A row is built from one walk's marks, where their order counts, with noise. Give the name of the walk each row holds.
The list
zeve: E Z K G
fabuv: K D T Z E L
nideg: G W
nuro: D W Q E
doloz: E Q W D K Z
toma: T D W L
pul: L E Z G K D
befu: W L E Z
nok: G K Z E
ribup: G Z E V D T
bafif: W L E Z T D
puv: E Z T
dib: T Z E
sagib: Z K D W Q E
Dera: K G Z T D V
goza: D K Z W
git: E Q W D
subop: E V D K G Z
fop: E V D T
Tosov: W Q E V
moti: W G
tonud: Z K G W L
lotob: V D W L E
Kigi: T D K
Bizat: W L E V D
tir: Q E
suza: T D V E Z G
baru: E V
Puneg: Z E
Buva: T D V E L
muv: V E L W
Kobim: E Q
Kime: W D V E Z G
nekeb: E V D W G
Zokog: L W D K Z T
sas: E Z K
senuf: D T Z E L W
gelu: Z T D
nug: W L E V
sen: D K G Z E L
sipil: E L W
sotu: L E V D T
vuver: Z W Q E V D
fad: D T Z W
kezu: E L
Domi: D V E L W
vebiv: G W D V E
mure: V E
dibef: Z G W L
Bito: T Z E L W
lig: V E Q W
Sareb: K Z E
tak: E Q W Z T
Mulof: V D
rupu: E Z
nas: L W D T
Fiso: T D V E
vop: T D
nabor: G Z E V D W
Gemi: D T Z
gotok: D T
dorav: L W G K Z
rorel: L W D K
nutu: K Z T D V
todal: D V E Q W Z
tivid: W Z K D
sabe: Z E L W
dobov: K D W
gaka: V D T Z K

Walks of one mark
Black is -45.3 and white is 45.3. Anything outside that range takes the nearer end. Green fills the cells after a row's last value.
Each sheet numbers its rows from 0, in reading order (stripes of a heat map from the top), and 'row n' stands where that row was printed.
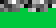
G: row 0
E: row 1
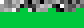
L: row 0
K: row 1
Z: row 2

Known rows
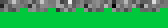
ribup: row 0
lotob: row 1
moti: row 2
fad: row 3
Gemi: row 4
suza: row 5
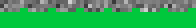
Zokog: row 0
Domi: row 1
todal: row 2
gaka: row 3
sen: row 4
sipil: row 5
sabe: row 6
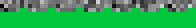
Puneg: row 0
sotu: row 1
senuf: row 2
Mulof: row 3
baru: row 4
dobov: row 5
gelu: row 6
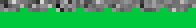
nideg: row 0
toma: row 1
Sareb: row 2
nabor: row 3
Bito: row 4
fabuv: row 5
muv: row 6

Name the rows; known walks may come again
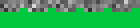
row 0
gaka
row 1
sas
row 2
vuver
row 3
goza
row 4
Kime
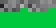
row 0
fad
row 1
doloz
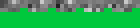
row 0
nabor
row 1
sotu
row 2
ribup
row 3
sipil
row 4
todal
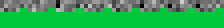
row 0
zeve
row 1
Bizat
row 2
rupu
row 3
tak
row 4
nok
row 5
Gemi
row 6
Fiso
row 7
nutu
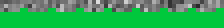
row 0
tonud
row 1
sabe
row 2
befu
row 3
kezu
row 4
lig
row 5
nug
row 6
dobov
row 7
nas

